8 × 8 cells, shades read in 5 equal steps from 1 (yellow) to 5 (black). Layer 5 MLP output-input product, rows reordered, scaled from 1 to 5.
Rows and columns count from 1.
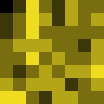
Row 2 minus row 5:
1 0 0 -1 2 -1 0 0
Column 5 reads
4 4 3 3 2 3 2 2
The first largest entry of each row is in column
1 1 1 7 1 2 6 4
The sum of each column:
25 23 14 21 23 21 24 18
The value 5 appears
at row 1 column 1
